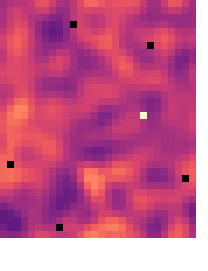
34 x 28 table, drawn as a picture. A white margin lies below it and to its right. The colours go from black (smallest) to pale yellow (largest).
Grain: blotchy. Average level on the scale: 50%. Lone odd cells: 6, 1 higher and 5 lower than their neighbours. Slope: none. Seam: none. Ninth with the highest average: middle left.
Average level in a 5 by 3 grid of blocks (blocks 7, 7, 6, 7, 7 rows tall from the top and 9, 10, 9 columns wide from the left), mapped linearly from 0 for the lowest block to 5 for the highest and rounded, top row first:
232 / 322 / 522 / 422 / 032
